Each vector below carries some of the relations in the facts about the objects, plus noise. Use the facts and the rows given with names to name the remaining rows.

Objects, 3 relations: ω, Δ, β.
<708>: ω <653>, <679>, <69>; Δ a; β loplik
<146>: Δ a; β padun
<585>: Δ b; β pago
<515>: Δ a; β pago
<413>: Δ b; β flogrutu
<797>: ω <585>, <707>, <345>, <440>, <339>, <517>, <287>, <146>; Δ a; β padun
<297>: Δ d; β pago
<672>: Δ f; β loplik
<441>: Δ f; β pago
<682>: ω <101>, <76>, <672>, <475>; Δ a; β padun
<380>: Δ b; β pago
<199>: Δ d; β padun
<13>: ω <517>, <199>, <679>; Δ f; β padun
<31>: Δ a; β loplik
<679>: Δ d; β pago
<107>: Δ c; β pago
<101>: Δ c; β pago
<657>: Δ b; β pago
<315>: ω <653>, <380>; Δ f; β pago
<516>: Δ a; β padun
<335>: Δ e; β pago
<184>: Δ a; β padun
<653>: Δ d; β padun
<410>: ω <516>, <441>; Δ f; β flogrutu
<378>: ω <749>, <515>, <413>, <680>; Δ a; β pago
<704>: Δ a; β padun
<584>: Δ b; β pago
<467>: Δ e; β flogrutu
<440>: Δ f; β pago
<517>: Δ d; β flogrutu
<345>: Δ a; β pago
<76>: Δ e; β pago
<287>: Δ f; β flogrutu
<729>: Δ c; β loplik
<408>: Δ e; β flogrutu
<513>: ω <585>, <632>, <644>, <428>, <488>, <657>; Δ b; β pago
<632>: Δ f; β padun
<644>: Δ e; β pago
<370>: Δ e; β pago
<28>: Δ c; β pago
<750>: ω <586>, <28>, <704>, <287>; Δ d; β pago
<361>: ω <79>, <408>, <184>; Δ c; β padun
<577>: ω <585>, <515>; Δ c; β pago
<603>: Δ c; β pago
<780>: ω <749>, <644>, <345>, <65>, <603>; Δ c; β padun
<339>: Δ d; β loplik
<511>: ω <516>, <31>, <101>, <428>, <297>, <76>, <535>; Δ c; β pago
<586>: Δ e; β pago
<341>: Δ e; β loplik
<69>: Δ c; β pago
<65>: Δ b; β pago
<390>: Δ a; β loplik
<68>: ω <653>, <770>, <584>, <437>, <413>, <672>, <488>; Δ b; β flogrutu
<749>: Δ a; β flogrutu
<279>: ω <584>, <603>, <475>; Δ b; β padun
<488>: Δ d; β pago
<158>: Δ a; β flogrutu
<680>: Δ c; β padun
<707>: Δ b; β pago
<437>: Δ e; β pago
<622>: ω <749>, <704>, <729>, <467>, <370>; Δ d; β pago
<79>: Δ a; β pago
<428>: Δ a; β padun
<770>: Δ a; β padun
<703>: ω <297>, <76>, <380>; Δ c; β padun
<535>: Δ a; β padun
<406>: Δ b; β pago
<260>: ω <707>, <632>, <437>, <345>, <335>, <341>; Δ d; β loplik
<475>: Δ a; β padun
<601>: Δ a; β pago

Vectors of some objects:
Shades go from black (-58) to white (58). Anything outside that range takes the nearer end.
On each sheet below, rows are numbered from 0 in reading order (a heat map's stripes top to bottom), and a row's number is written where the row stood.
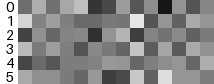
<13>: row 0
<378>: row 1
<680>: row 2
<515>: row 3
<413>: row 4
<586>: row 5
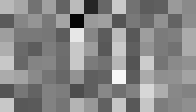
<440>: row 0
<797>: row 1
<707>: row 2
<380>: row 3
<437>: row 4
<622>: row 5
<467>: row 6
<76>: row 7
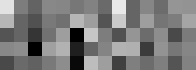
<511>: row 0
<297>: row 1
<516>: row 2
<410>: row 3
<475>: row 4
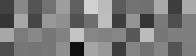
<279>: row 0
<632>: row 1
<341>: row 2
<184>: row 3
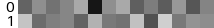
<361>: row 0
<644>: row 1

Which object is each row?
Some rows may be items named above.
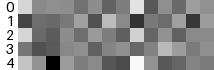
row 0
<577>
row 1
<653>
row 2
<101>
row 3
<408>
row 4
<441>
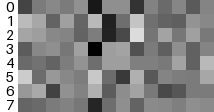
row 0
<146>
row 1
<440>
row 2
<28>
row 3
<797>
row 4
<68>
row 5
<679>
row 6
<672>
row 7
<749>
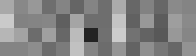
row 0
<390>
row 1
<603>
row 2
<440>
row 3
<339>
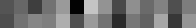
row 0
<535>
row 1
<199>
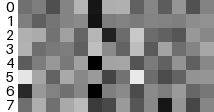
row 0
<703>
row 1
<158>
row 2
<440>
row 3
<488>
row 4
<797>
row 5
<315>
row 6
<704>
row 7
<13>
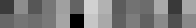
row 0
<279>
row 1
<682>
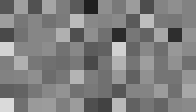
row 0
<287>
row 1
<341>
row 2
<199>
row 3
<107>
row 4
<729>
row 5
<339>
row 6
<517>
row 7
<69>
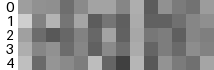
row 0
<260>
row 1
<708>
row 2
<31>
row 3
<390>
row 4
<679>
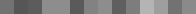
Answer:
<408>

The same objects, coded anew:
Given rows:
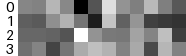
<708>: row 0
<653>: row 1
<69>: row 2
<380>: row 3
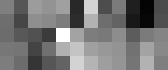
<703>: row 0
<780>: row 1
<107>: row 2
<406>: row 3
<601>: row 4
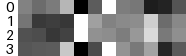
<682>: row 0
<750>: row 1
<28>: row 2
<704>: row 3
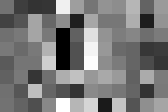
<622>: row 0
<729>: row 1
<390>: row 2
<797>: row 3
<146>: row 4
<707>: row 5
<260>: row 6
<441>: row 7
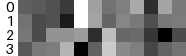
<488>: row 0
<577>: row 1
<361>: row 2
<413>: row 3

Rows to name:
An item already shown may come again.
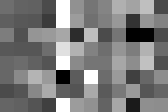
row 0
<679>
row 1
<603>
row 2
<703>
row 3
<440>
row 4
<69>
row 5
<31>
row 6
<287>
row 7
<101>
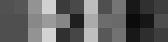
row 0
<632>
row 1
<680>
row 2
<632>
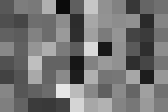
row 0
<413>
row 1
<467>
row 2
<408>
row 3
<410>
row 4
<341>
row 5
<729>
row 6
<315>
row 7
<378>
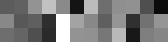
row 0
<199>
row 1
<511>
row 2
<76>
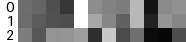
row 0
<76>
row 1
<297>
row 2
<703>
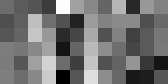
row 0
<297>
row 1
<339>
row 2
<672>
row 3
<68>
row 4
<13>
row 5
<279>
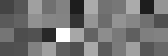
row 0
<729>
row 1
<517>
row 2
<577>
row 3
<287>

